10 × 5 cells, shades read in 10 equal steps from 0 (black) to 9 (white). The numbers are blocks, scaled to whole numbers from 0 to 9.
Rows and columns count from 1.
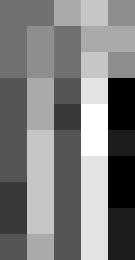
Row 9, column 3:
3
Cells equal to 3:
11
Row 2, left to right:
4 5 4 6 6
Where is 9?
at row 5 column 4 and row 6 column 4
